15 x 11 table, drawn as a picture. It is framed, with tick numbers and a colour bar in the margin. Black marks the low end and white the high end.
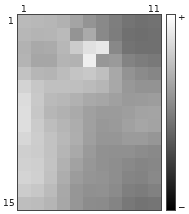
Roughest part: top middle. Odd patch: rougher, in the top middle. Slope: up to the left. Stripes: none.
